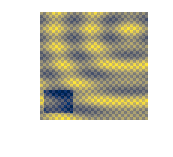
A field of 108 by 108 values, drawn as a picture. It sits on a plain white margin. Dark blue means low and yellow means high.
Stripes running across repeat 6 times from top to bottom. Overall the values sit about 60% of the way up the scale. The ninth with the lowest average is the bottom left. An odd patch, lower than its surroundings, sits in the bottom left. Concentric rings centre on the top right.
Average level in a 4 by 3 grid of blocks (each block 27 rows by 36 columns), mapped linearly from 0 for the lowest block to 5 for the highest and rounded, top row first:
443 / 443 / 333 / 045
